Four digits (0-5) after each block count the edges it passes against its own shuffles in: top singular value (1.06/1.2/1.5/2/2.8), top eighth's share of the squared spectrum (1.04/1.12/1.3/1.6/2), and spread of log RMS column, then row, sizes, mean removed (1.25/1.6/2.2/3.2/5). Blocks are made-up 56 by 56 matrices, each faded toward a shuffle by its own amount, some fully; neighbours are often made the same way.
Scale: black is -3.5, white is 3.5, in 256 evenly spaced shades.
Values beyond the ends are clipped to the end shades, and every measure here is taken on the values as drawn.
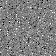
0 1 0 0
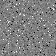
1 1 0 0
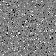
2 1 0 0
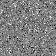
0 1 0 0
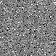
0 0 0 0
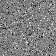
0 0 0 0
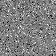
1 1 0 0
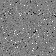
1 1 0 0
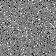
0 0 0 0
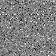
2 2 0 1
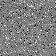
0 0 0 0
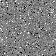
0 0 0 0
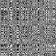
4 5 3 3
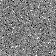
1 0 0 0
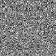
3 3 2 1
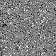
0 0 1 0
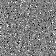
0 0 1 0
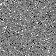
0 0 0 0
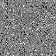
1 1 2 0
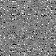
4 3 2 2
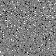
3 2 0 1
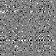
4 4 2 3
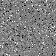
2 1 0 0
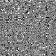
3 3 1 1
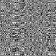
4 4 3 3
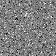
0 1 0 0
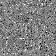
2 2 0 0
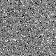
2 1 0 1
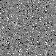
0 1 2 0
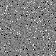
1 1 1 0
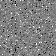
1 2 1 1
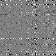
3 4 3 3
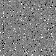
1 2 1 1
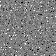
0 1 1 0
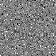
3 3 1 1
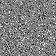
3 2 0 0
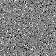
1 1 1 0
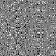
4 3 2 1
